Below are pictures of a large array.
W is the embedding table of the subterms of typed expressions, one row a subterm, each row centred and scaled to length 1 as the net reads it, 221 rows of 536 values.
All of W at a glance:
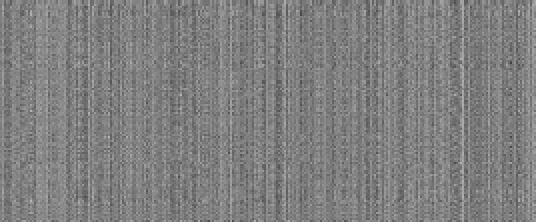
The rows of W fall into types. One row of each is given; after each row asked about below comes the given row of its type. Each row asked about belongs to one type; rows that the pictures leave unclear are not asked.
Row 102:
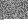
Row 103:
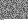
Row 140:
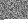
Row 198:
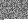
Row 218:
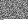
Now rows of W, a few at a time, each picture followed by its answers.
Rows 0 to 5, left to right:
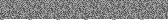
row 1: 103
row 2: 103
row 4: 218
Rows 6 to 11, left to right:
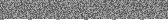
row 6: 102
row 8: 102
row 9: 198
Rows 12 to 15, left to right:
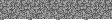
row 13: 198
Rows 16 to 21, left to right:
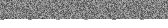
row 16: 198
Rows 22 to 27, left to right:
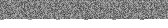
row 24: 102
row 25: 103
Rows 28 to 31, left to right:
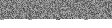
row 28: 103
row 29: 103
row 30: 198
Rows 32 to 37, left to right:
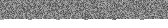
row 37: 102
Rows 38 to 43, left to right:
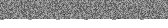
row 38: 140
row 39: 218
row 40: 102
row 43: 103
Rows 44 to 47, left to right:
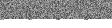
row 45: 103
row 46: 198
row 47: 198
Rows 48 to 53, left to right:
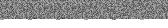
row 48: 218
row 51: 218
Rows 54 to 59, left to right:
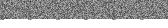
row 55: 218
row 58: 103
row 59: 218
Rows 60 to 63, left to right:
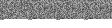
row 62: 103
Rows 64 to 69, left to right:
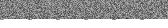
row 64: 218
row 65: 103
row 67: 103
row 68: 140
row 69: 140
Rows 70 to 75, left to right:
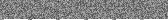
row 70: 102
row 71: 198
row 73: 198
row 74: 198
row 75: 102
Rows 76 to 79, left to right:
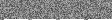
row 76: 198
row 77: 103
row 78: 102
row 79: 198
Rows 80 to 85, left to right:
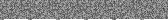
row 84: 198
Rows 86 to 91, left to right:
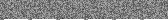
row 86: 140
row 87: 198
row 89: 103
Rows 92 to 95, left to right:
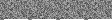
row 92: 140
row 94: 140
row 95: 140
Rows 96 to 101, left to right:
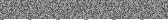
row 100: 103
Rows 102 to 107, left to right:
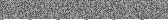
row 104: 198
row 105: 218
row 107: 103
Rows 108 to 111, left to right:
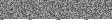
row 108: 140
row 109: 140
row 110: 198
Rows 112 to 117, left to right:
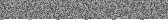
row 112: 102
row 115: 140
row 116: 218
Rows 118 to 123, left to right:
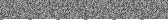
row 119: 140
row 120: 198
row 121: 103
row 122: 198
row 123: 103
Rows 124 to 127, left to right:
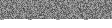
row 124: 103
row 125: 218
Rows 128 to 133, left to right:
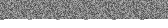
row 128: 140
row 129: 102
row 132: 140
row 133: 103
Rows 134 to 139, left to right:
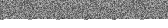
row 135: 102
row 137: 198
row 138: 198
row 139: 102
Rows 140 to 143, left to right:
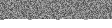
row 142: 218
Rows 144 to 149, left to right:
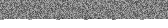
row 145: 103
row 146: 198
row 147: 140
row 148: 140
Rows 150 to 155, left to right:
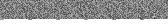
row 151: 103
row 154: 103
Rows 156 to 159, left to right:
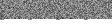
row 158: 140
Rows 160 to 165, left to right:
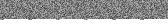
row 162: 218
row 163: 218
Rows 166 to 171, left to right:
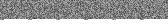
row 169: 103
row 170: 103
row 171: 103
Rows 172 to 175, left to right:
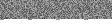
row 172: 140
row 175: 102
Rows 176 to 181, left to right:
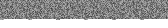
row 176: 218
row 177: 103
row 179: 103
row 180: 140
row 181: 103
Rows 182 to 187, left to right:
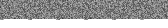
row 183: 198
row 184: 198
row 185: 140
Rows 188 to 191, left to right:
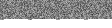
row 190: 102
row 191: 102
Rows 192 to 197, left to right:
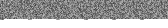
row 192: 198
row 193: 102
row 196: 140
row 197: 140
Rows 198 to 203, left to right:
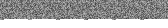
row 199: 102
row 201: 198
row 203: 103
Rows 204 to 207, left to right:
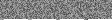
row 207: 198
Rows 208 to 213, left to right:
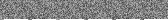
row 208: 102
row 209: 103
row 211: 198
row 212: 103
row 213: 198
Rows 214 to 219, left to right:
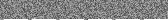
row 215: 218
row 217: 198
